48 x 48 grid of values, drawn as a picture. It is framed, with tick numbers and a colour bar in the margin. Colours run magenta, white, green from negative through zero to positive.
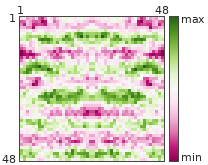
Odd rows or columns: none. Grain: streaks across. Stripes: horizontal, repeating 5 times. Mirror symmetry: left to right. Average level on the scale: 50%. Seam: none.
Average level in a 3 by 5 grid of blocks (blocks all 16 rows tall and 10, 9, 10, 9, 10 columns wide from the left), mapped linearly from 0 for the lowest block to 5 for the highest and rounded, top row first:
0 1 2 1 0
4 5 2 5 4
2 2 2 2 2
